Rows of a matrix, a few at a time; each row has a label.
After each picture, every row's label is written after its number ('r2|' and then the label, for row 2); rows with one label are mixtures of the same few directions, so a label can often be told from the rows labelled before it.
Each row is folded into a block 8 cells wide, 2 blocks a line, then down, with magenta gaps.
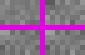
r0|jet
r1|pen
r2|pen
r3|pen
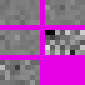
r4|jet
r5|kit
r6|kit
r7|pen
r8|kit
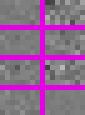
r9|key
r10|pen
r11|kit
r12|key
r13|kit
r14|kit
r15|jet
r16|jet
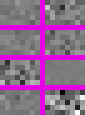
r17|key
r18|kit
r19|key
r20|jet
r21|jet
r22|pen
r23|kit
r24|key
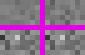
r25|key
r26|jet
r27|kit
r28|kit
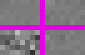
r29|pen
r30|pen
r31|key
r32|kit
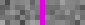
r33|jet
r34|key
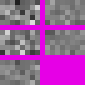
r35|key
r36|jet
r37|jet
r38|pen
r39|key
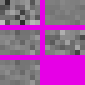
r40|jet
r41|key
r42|key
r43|key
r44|key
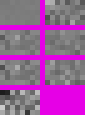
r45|pen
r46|pen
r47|kit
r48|key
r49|kit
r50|jet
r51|pen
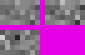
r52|key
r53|key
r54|kit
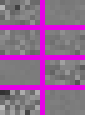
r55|kit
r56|key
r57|jet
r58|key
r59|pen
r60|key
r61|pen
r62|jet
